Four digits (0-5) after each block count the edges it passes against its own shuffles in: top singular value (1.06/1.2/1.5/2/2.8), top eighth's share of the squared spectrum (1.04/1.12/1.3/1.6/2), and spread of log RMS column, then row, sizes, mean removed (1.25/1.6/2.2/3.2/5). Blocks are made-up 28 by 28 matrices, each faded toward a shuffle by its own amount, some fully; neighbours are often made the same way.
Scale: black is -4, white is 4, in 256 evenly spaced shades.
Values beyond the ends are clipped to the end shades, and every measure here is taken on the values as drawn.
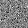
0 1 0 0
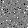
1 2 0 0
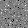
0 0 0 0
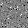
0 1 0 0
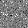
2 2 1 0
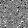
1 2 1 0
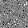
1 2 0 1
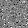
0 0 0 0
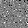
2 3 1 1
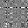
4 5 2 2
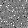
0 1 0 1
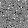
0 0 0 0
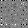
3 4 2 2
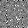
1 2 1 1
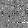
2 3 1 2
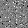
2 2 0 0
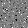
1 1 0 0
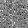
2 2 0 0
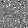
2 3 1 0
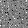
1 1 0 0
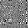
3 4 2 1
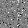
1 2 1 0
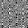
3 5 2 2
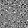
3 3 0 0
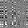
4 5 3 2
